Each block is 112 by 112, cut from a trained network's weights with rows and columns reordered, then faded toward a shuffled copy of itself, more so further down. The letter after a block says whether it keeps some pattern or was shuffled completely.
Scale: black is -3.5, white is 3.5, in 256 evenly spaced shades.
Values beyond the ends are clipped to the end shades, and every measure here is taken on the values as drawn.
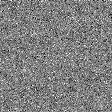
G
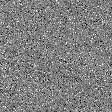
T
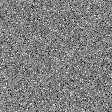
T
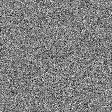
T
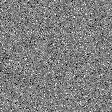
T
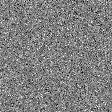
T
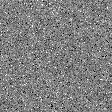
T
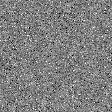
G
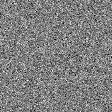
G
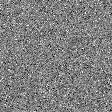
T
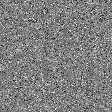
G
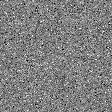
T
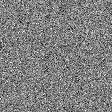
T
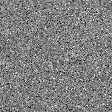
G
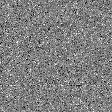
G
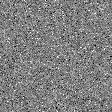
T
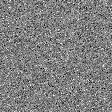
T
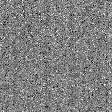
G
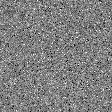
T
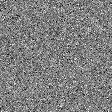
T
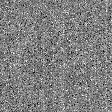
G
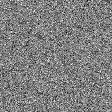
G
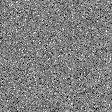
T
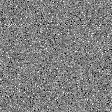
G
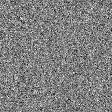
G
